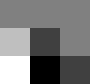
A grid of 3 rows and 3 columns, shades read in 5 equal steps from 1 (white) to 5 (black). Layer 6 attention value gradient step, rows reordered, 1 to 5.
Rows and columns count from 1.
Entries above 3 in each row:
0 1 2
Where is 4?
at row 2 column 2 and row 3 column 3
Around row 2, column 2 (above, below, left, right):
3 5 2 3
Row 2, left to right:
2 4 3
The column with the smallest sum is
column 1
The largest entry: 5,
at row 3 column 2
